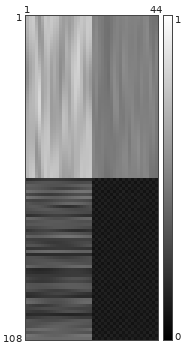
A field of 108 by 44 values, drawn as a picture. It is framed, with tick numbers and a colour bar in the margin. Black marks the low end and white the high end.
It is made of 2 by 2 panels. Panel 1,1: high, streaked downward. Panel 1,2: middling, streaked downward, faint in contrast. Panel 2,1: low, streaked across. Panel 2,2: very low, checkered, faint in contrast.
